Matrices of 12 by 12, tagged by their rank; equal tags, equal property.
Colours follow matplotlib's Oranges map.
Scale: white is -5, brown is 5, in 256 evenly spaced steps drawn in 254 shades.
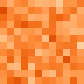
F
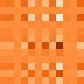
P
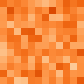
F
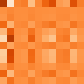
P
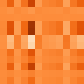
P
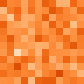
F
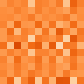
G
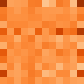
G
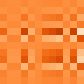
P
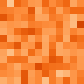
F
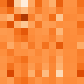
G
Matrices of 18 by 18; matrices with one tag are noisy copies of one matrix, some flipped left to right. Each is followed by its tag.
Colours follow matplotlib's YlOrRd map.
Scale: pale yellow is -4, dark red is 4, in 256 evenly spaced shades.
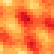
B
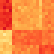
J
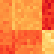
J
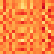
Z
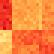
J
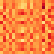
Z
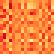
Z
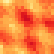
B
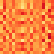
Z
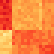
J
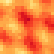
B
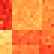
J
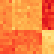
J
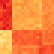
J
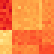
J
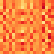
Z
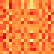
Z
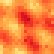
B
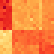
J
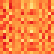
Z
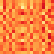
Z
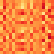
Z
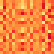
Z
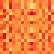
Z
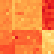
J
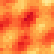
B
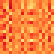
Z
